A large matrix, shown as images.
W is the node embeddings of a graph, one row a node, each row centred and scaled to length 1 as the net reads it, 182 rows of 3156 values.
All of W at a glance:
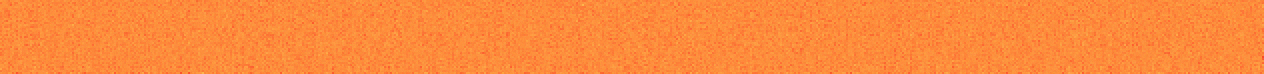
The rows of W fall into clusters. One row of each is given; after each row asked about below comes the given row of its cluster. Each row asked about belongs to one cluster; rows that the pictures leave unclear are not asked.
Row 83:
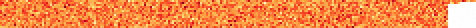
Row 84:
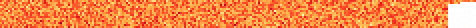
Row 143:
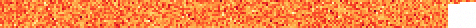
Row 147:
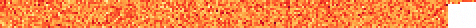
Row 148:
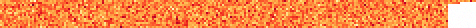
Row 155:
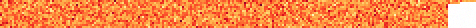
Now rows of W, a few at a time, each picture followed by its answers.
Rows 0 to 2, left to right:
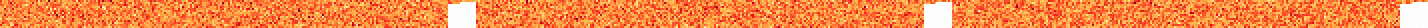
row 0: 155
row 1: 143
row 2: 83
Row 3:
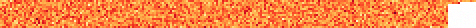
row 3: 148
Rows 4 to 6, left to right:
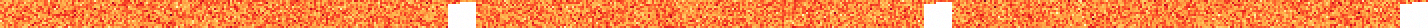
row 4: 155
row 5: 147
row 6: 84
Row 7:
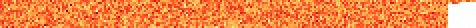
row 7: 143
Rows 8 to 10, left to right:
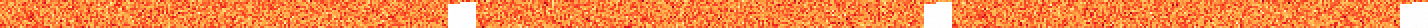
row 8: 84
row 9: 148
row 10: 84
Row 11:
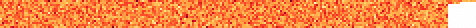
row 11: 155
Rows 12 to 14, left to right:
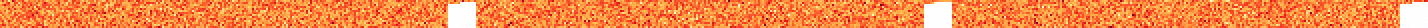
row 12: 84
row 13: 155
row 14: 147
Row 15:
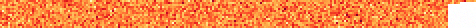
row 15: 83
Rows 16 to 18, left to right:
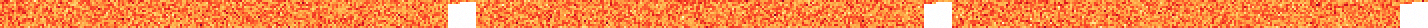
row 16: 143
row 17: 155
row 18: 148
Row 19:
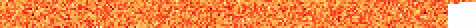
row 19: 83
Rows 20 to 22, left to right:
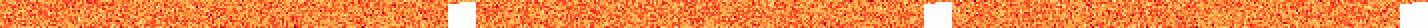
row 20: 148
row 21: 143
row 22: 84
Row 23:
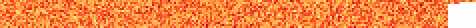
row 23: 83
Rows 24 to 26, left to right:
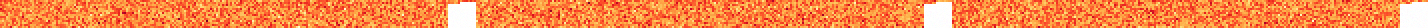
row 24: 147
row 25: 155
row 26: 143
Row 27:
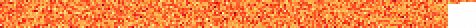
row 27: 143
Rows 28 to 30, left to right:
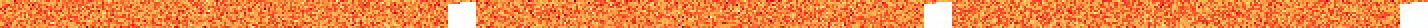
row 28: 148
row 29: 155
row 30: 143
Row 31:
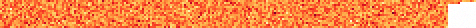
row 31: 148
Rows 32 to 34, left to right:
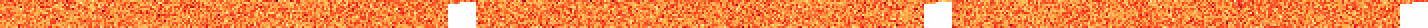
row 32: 83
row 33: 155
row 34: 147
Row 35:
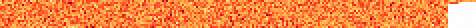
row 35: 148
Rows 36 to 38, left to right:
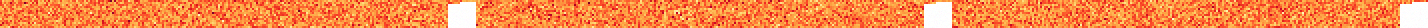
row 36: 155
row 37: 155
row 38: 147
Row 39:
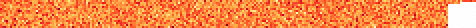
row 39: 147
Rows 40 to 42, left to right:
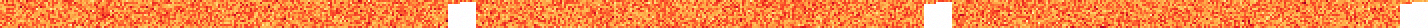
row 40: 83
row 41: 147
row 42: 148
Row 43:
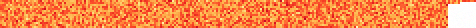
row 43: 147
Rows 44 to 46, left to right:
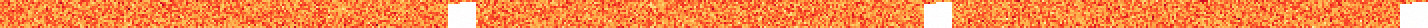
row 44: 143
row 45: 155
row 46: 84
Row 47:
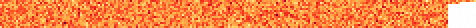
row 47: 143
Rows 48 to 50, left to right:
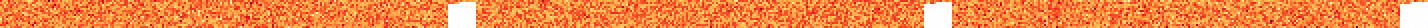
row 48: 155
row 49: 83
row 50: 83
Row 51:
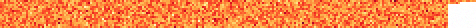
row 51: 143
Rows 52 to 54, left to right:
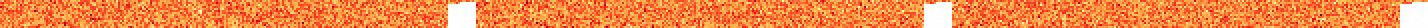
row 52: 143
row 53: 143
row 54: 148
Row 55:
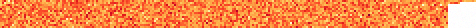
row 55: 148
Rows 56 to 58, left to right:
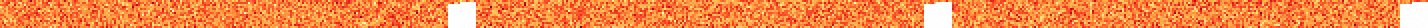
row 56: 84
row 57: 83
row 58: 147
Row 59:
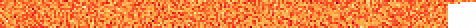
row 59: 84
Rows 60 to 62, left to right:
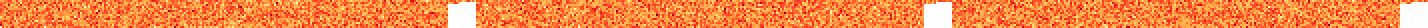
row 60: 143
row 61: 147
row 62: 143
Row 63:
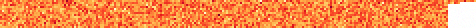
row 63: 83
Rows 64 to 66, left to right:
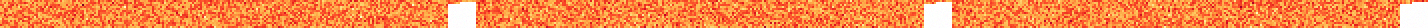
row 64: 155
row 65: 143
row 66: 147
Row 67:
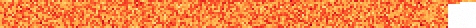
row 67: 155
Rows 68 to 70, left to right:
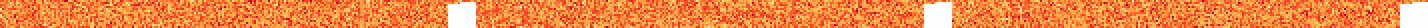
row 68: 84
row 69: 143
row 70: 84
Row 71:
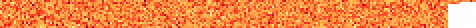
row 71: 148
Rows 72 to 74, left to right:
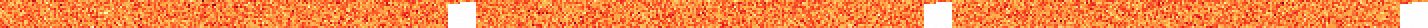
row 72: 84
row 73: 147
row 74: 155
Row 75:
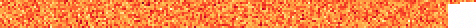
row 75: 84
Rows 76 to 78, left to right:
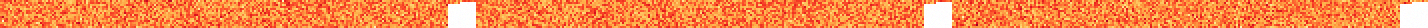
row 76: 147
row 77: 147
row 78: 148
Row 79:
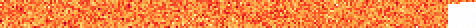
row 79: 143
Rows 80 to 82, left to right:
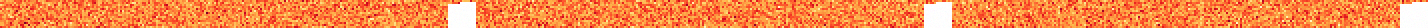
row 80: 148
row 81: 143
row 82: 84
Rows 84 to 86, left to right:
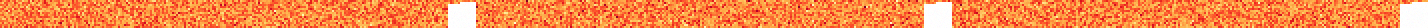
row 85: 143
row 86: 143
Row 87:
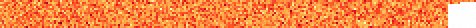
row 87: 84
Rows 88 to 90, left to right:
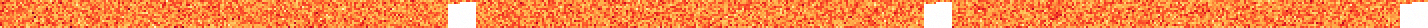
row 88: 143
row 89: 84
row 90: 83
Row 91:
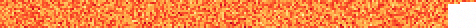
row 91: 84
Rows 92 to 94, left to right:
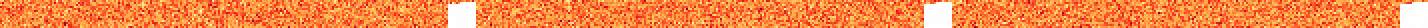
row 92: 143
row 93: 83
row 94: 148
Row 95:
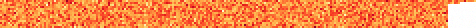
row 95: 83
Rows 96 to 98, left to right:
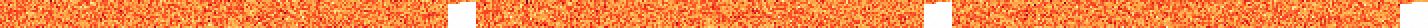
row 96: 143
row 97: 143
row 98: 155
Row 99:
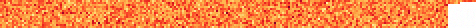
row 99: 147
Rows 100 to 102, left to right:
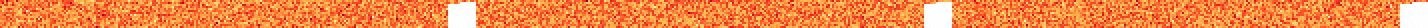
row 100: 83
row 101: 155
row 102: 84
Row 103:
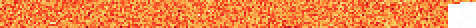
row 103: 148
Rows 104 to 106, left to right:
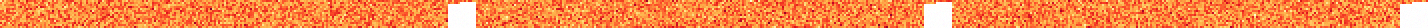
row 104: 83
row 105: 147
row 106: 84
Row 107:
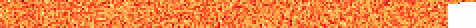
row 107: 84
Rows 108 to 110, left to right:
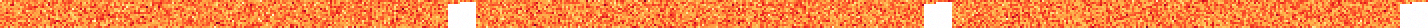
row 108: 83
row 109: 147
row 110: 84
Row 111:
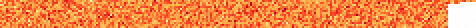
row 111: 83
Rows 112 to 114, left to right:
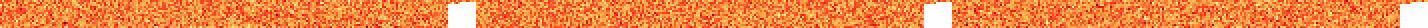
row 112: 143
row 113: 84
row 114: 83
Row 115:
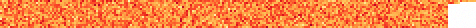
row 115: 155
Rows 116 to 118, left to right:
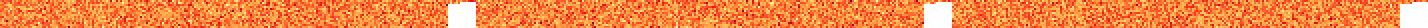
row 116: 147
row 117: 143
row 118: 84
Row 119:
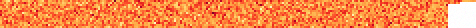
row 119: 155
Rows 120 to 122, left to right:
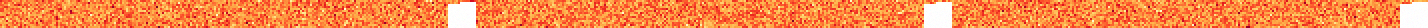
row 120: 147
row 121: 143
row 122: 148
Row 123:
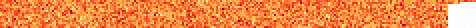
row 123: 147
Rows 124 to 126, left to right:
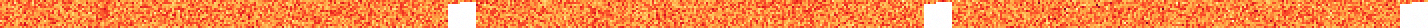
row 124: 83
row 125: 147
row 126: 83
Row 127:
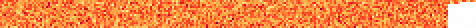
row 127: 83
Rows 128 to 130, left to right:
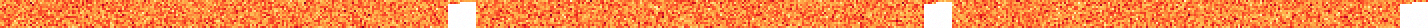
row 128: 148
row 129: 155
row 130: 84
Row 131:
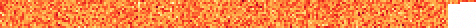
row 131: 147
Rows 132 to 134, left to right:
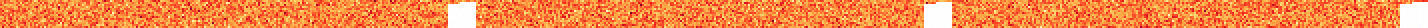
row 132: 143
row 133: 148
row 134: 147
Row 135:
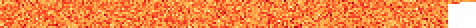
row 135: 148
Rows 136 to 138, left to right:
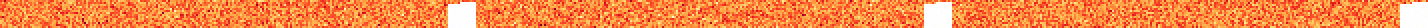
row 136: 147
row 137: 143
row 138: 84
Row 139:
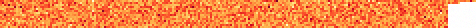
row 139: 83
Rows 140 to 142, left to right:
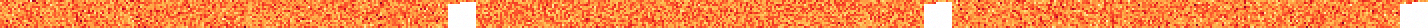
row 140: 84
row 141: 148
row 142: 83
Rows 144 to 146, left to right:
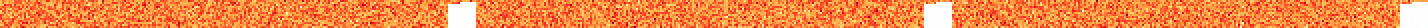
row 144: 148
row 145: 84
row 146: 148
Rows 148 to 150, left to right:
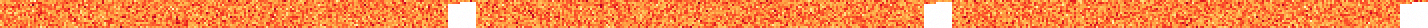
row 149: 155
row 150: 84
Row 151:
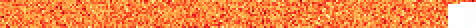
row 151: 147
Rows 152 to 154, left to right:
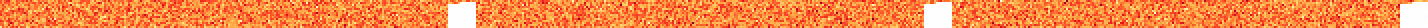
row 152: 143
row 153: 83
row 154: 155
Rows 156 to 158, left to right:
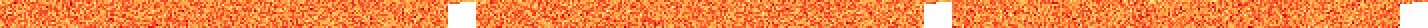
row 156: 148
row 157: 148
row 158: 147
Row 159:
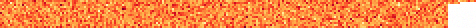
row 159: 84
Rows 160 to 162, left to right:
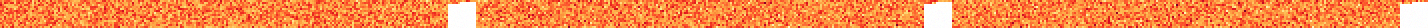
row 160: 143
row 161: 155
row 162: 84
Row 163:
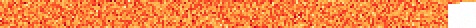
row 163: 155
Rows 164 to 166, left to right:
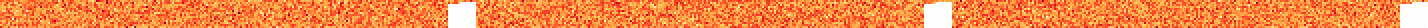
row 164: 83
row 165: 155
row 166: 148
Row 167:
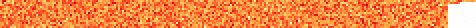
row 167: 148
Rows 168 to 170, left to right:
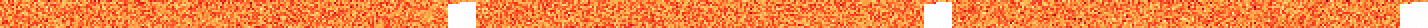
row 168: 155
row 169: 148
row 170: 143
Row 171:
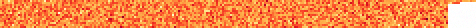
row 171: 148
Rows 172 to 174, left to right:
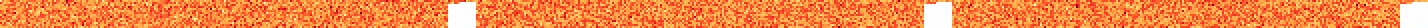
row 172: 83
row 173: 148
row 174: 155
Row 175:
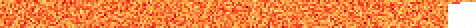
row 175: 148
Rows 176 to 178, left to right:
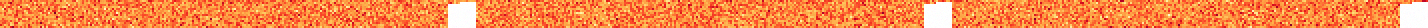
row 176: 155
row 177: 84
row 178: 147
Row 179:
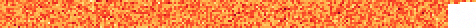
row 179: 83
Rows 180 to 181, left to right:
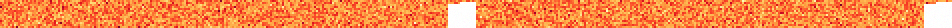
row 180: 143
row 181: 148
